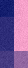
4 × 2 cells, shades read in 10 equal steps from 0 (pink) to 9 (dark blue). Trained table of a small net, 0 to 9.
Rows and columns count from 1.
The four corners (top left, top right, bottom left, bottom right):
9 0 7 4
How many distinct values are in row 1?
2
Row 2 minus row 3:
0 0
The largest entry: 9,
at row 1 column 1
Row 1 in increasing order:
0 9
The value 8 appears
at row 2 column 1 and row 3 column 1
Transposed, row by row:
9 8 8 7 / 0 0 0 4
